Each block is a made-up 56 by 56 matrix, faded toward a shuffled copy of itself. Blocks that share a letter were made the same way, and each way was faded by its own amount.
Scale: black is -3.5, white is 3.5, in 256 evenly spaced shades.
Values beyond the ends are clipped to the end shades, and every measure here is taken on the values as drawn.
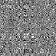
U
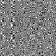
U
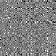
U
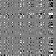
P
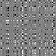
P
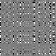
P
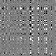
P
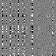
P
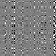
P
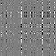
P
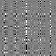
P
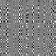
P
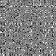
U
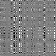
P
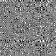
U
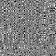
U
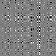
P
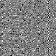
U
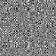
U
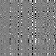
P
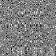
U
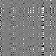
P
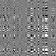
P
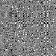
U
